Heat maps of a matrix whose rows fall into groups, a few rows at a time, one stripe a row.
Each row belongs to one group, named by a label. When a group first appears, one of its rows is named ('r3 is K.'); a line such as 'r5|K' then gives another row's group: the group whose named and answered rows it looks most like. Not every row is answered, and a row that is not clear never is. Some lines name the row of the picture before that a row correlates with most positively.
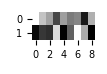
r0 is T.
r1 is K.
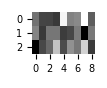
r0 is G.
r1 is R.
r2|K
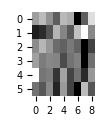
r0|T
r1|K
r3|R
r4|T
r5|G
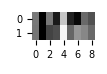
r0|G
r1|G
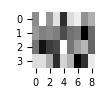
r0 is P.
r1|R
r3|T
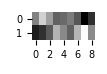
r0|R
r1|K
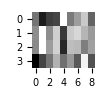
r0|G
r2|P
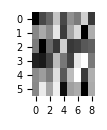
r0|K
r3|K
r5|P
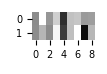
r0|P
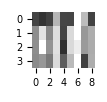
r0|K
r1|P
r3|P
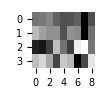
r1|R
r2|K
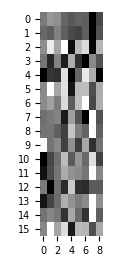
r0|R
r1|R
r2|P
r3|G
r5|P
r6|P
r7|G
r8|G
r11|K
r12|G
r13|K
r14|G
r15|P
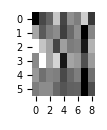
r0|K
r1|R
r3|P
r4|R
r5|R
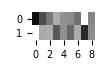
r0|K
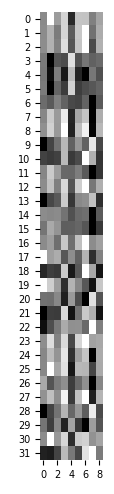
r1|P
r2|P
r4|G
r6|R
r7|P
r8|P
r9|K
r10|K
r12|P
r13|K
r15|R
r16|P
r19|T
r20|G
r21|K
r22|K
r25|P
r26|R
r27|P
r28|K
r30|P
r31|K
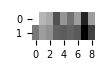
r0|T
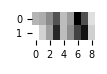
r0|T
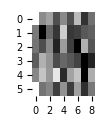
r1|G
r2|G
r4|P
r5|T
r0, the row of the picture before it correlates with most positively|1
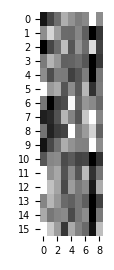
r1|R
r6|G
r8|G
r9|K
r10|R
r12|T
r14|R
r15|T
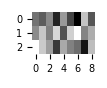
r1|P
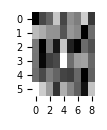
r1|R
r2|G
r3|G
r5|T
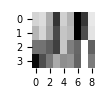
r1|T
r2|G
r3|K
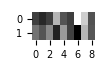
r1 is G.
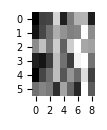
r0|K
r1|K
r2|P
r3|K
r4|K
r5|G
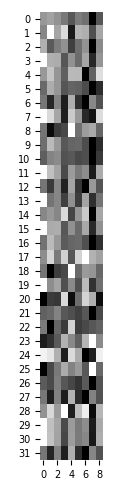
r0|R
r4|T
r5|R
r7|T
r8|G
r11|T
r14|P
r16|R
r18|G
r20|K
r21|R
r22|G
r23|K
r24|T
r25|K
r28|P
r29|T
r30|T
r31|G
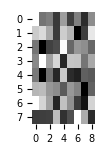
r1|T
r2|G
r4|G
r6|T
